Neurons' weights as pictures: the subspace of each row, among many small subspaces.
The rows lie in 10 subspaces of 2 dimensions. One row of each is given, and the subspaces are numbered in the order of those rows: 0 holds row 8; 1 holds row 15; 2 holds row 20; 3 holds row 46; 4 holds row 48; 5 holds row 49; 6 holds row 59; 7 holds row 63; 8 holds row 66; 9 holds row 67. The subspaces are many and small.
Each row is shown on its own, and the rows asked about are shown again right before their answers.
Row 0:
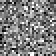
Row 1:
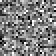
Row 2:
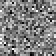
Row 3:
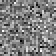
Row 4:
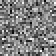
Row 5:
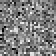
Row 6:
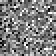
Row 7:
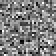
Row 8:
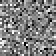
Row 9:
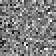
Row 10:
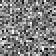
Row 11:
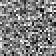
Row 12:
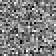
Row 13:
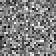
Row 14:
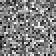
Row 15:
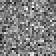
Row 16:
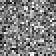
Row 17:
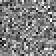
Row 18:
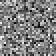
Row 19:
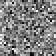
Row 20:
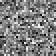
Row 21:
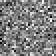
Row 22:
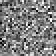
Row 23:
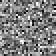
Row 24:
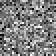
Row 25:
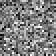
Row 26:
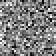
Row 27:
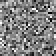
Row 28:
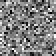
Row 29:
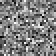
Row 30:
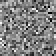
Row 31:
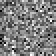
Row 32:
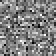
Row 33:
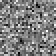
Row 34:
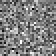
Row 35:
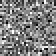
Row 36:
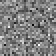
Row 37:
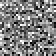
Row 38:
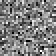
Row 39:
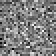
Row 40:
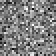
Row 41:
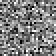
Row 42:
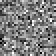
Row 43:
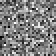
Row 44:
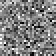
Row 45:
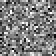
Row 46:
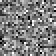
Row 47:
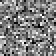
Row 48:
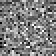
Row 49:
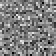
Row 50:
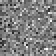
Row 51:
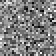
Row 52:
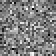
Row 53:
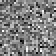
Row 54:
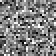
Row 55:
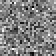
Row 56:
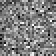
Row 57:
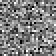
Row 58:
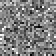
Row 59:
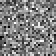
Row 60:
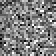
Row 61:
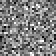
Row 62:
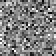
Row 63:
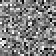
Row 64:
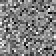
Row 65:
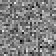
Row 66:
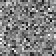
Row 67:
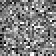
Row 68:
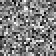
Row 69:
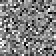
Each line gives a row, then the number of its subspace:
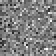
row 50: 0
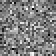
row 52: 9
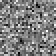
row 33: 2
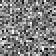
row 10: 7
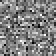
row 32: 2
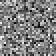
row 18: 6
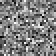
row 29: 2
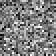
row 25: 5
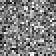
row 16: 1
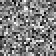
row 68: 2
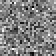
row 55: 9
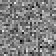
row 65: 9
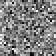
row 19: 3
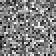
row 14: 6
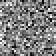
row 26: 8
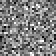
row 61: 6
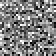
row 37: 5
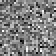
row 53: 1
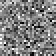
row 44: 9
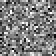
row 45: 8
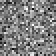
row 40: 1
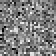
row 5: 5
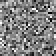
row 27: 7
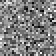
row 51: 1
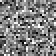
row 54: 2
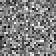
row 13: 6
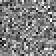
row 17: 7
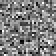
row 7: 5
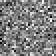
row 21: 8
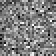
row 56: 9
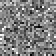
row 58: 5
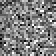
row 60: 9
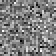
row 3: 1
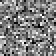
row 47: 2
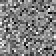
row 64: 0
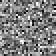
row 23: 3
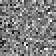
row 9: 0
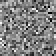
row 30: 7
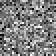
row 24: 5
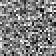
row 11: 4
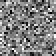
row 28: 8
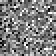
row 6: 0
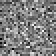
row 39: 4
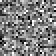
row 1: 3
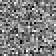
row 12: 4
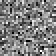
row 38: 8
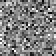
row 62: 8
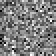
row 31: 3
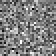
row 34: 4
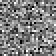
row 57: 4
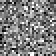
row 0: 1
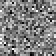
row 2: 3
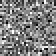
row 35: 0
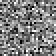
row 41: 4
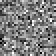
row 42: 3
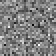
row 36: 6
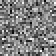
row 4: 7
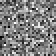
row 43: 6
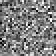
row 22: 7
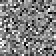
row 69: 0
